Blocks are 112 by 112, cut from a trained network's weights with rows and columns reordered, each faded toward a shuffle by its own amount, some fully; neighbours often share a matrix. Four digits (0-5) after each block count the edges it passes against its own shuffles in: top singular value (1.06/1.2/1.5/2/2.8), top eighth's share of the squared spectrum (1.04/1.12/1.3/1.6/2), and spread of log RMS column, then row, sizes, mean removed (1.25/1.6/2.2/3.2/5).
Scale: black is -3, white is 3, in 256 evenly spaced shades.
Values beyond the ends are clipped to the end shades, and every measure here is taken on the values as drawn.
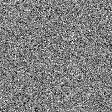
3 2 0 1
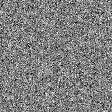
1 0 0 0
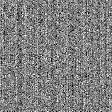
3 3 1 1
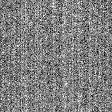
3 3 0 1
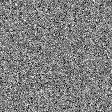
0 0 0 0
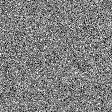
0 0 0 0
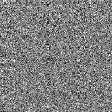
2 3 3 1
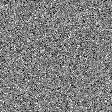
0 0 0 0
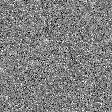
0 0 0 0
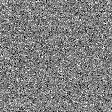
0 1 0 0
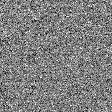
1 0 1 0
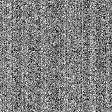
3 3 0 2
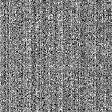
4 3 1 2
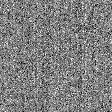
2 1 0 0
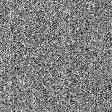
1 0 0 0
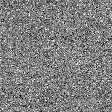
1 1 0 0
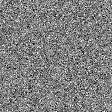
0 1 0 0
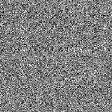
3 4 2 3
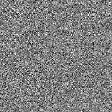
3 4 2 2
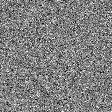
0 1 0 0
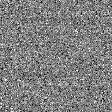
2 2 2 0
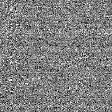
2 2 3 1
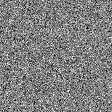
1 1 0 0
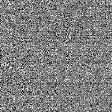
2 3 3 1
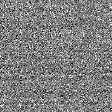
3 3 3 1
